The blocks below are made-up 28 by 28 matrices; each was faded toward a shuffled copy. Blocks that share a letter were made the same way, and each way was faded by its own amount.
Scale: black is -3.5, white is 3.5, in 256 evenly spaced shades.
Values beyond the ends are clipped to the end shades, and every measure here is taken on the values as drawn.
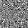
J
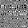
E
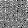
J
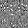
E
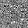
J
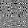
E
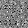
J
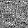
J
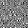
E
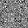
J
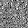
J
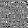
E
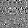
E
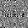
E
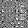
E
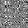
E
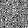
J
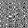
E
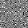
E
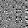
E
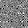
E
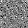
J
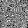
J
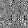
E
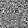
J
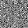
J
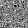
J
